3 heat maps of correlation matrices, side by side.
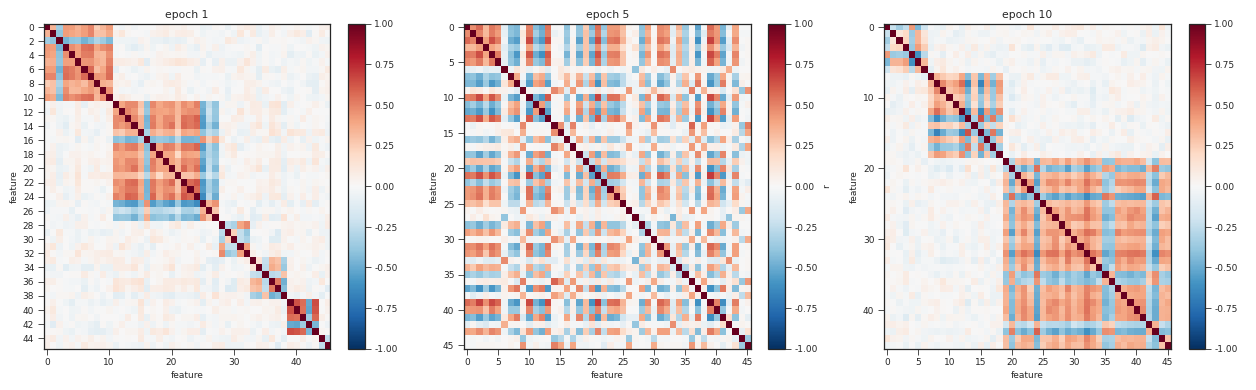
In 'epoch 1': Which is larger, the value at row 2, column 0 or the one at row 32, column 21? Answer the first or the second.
the second
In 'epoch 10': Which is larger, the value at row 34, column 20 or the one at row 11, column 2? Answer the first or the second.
the second
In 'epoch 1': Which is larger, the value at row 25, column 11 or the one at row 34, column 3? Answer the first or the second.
the second
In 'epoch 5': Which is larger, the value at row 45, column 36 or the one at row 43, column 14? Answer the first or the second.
the first
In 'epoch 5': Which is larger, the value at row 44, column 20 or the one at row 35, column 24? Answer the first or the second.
the first
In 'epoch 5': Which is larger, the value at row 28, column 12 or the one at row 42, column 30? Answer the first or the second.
the first
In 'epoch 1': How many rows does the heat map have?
46
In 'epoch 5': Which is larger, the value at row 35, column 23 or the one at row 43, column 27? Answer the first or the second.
the second
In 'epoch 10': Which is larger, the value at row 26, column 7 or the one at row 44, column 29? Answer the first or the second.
the second
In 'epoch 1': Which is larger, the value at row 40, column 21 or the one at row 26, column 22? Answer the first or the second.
the first
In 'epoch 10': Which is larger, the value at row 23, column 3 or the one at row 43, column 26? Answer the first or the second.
the first
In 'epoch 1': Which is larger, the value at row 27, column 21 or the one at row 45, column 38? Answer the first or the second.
the second
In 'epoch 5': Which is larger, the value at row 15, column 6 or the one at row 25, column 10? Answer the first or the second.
the second
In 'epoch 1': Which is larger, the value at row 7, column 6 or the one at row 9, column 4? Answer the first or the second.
the first
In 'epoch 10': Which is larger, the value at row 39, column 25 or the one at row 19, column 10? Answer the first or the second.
the first
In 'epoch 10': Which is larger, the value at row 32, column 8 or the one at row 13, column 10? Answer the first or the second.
the first
